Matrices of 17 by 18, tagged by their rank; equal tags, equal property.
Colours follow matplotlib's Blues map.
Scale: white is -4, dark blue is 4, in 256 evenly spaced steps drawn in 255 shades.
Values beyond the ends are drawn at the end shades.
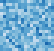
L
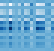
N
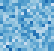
L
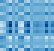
N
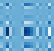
N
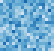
L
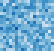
L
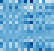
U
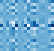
U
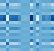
N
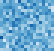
L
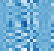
U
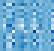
U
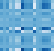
N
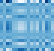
N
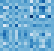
U
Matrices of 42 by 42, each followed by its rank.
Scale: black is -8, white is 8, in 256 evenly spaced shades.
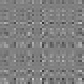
two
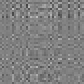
three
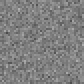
full rank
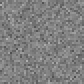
full rank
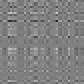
two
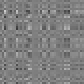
two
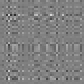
two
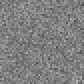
full rank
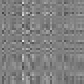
two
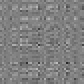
three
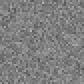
full rank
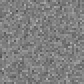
full rank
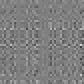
three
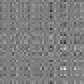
three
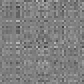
three
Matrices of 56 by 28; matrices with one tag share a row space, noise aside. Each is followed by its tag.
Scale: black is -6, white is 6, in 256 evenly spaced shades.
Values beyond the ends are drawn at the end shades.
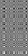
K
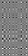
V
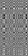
K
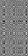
K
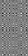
V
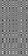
V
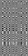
V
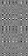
V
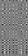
V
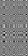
K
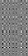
V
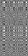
K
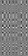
V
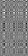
K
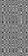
V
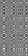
K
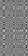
K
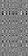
V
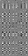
V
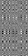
V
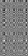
K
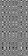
V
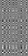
V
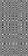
V
